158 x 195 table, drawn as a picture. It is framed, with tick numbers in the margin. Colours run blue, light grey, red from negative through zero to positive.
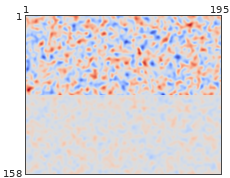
There is no overall slope. No lone cell stands out from its neighbours. Neither half mirrors the other. A horizontal seam about 50% of the way down splits the table, and the bottom part is calmer. The field is mottled with small blotches. A few values lie far out on both sides of the bulk.
